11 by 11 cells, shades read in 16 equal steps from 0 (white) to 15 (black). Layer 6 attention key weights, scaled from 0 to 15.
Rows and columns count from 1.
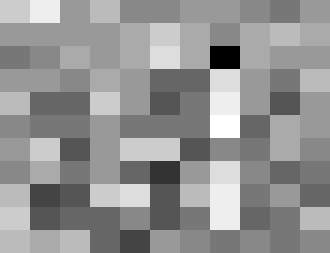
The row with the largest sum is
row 8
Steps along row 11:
up down up up down up up down up down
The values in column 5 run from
2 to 11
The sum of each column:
58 71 82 63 69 80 76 50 77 77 68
